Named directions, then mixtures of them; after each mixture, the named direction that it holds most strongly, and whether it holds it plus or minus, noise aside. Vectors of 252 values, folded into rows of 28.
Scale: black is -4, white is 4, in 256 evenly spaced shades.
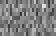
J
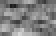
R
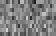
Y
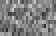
Y, minus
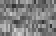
R, plus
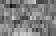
R, plus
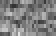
R, plus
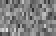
Y, plus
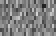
J, minus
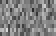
J, plus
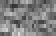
R, plus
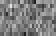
Y, plus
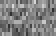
J, plus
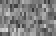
R, plus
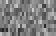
J, minus
